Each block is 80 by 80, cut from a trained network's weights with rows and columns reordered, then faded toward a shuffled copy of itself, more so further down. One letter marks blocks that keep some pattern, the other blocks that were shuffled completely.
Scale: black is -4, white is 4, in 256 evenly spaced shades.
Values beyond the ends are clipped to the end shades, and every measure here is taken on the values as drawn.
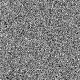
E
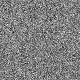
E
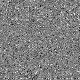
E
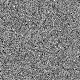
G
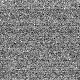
E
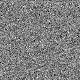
G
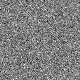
G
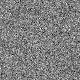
G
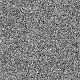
G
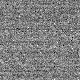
E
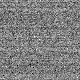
E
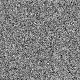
G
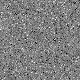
G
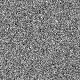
G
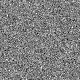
G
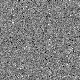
E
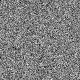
G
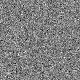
G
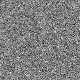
G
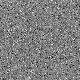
G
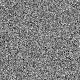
G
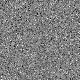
G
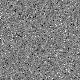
G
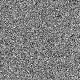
G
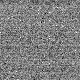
E
